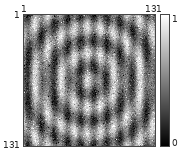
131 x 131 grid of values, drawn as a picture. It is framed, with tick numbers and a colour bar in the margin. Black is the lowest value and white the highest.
Upright stripes repeat 10 times across the table. Rings spread out from the centre. No overall slope runs across the table. There is no seam. Overall the values sit about 50% of the way up the scale.
